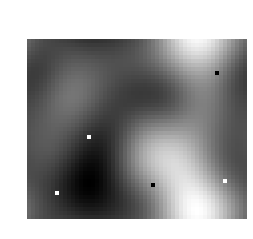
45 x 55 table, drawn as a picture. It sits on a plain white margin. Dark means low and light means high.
Ninth with the lowest average: bottom left. Ninth with the highest average: bottom right. Average level on the scale: 40%. Lone odd cells: 5, 3 higher and 2 lower than their neighbours.
